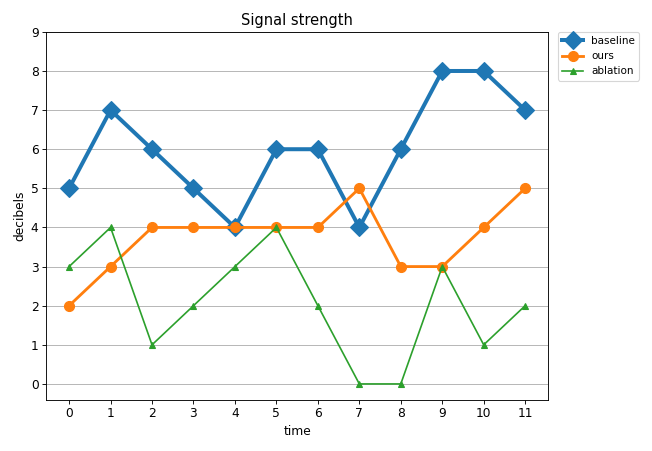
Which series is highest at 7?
ours
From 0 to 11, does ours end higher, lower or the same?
higher
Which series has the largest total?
baseline
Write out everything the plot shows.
Title: Signal strength
x-axis: time, ticks 0 1 2 3 4 5 6 7 8 9 10 11
y-axis: decibels, ticks 0 1 2 3 4 5 6 7 8 9
Legend: baseline, ours, ablation
Values:
baseline: 5 7 6 5 4 6 6 4 6 8 8 7
ours: 2 3 4 4 4 4 4 5 3 3 4 5
ablation: 3 4 1 2 3 4 2 0 0 3 1 2
